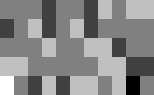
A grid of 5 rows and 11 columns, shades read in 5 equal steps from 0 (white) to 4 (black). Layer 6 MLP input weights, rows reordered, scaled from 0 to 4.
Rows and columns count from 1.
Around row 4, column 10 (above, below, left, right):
2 4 1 3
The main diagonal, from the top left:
2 2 2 2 3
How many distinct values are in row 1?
3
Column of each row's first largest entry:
4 1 9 10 10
